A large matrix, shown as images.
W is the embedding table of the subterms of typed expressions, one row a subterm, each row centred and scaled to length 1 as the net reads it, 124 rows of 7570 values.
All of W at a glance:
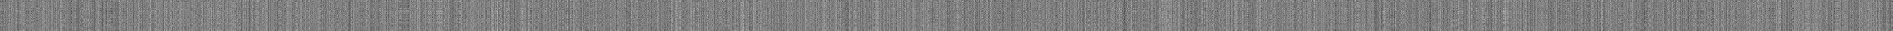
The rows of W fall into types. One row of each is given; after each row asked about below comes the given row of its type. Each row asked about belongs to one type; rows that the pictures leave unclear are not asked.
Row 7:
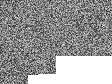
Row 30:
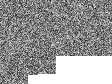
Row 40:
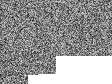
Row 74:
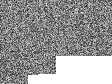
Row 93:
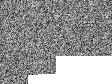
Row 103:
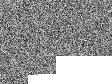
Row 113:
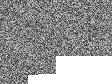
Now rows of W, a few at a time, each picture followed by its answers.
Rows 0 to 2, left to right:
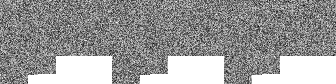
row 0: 103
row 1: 7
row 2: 7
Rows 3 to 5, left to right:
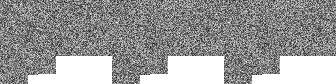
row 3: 113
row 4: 7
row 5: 7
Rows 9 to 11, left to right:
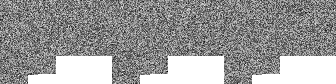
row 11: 113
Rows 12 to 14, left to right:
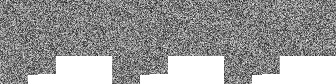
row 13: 113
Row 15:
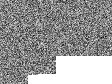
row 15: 74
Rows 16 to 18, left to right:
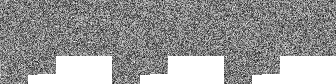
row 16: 30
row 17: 93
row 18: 40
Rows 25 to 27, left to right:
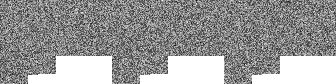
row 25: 74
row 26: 74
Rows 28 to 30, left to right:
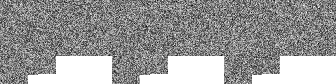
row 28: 113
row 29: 7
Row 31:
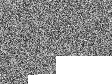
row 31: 103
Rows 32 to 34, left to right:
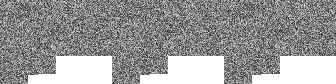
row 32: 103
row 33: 30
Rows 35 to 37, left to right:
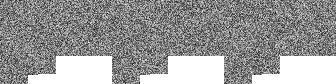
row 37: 30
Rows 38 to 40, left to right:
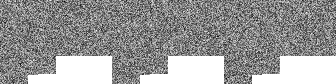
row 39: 74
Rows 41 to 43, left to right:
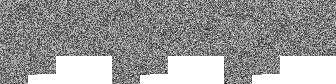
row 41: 103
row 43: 93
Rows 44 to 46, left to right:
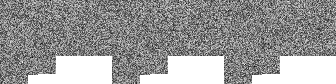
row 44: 93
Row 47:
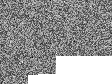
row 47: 93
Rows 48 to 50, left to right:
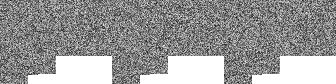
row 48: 74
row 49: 113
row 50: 40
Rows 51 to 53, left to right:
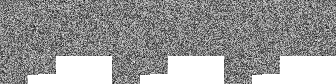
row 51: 7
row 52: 93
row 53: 74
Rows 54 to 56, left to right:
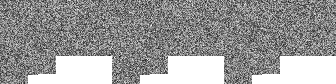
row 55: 7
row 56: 113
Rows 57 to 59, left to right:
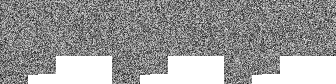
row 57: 40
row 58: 74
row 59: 103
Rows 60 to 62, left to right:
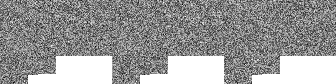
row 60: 113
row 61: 30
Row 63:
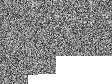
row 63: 93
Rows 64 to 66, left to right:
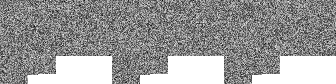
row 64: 7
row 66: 103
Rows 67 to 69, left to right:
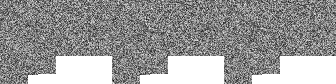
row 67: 113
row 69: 113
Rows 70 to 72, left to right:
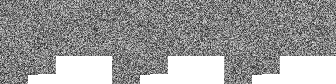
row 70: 7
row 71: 113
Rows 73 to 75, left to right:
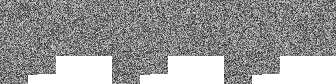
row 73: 103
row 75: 40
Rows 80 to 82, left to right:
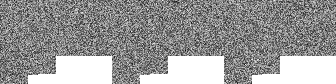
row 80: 74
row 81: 30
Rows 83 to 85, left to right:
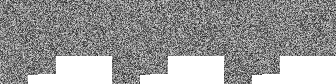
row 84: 74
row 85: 7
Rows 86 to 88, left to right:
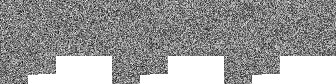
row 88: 103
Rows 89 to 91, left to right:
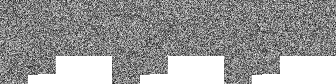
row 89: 30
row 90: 93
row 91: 74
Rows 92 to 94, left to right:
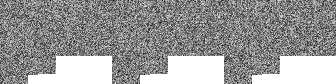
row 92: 93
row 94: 93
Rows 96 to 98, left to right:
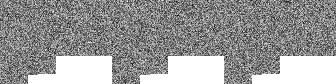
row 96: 30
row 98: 30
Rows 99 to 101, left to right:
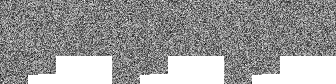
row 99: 93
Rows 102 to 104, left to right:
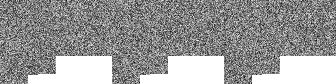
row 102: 30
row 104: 40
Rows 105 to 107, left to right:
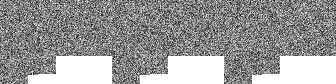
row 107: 30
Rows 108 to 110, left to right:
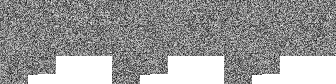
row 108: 30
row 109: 7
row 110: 7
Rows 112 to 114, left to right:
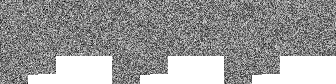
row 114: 103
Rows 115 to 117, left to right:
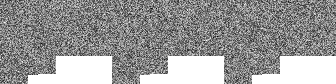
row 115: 7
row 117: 113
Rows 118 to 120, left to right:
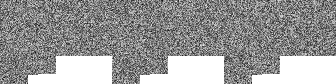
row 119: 7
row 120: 93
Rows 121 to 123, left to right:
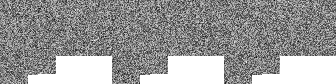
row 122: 74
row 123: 93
